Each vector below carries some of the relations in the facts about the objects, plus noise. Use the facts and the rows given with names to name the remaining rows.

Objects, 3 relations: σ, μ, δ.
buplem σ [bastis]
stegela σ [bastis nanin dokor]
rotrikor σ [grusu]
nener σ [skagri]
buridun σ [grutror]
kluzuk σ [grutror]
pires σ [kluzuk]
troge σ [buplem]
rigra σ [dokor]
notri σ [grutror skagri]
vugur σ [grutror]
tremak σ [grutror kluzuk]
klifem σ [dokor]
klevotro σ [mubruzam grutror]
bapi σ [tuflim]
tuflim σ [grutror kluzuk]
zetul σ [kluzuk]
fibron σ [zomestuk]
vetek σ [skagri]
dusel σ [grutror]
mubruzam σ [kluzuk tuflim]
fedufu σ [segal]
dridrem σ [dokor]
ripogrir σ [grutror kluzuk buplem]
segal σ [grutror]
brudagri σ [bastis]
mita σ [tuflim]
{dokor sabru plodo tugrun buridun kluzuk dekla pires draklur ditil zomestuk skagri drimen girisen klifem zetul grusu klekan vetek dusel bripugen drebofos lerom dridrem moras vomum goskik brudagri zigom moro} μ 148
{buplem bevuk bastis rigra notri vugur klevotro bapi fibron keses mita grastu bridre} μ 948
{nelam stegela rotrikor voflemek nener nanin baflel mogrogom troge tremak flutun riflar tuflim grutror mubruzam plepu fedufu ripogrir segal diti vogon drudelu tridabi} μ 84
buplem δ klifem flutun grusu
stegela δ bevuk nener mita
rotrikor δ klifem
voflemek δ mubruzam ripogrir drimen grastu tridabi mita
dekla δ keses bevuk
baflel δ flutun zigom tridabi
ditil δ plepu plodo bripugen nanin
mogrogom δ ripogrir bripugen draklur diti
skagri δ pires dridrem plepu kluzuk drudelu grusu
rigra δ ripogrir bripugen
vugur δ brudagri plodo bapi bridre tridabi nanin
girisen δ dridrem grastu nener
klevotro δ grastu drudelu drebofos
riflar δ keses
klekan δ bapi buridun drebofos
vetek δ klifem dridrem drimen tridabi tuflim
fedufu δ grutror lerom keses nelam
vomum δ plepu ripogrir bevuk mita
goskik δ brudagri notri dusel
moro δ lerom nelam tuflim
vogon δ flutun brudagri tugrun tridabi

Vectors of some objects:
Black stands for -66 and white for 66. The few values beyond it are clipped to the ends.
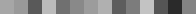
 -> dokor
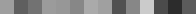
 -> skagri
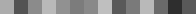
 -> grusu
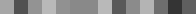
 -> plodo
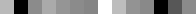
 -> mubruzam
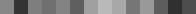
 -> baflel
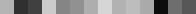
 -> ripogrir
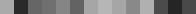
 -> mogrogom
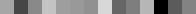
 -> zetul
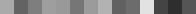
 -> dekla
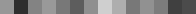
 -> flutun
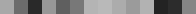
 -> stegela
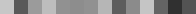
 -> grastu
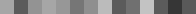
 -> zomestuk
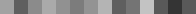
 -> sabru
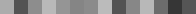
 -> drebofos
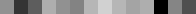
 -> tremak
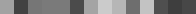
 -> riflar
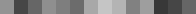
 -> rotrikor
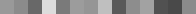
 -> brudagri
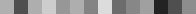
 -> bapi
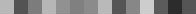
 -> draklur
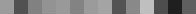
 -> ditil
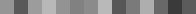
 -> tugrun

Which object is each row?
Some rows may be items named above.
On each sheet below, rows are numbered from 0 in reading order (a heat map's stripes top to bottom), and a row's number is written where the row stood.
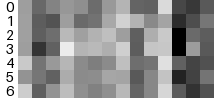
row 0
moro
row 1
troge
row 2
klevotro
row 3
kluzuk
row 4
keses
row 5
vetek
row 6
bevuk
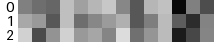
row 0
vugur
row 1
dokor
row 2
mita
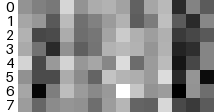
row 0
notri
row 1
dokor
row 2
nener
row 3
stegela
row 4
mita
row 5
grutror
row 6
tuflim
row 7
moro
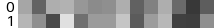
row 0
bridre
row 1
dridrem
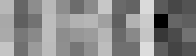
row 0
lerom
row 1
klevotro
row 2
fibron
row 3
keses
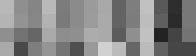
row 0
bastis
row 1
bastis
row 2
vetek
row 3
nelam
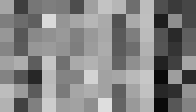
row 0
riflar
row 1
dusel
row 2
klekan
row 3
goskik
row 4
buplem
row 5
segal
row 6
rigra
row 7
pires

